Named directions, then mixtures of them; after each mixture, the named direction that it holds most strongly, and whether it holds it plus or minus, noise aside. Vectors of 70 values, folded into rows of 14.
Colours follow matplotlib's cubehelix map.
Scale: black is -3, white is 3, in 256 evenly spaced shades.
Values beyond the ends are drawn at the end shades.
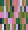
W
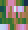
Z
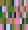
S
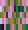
Z, minus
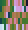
Z, plus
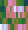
Z, plus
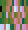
Z, plus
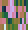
S, minus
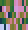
S, plus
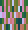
W, plus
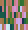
S, plus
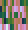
Z, plus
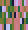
S, plus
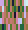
Z, minus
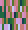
W, minus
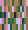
W, minus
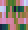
Z, minus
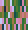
W, minus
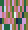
W, plus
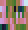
Z, minus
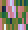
Z, plus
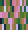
W, plus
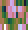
Z, plus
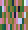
S, plus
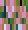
W, minus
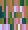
Z, plus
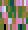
Z, minus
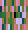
S, plus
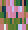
Z, plus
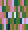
S, minus
